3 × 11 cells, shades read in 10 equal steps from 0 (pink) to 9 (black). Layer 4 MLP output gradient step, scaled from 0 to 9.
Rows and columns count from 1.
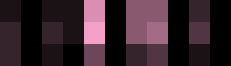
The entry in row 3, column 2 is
9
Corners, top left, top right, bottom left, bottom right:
8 9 7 9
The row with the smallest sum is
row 2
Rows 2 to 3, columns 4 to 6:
8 0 9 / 9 5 9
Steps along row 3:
up down up down up down down up down up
